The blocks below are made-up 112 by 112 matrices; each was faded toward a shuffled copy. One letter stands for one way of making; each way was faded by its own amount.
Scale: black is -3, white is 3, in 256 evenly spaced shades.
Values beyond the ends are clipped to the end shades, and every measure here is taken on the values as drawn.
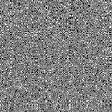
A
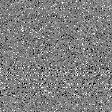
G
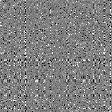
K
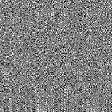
A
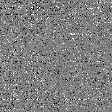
G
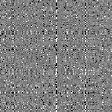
K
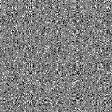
A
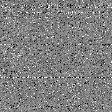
G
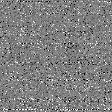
G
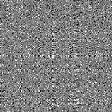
A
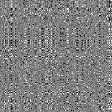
K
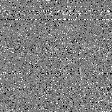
G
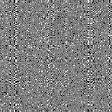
K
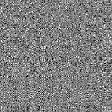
A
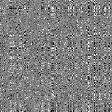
K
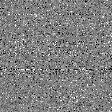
G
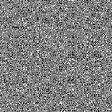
A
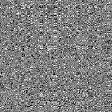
A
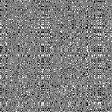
K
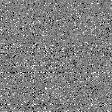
G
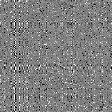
K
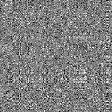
A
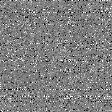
G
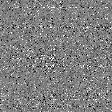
G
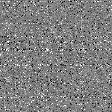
G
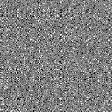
A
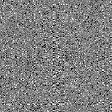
A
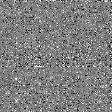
G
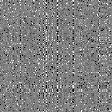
K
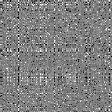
K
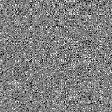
A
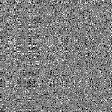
A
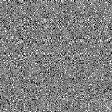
A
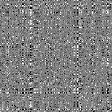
K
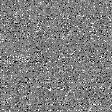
G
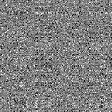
A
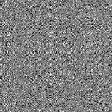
A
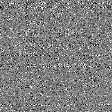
G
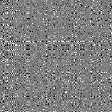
K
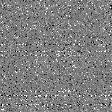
G
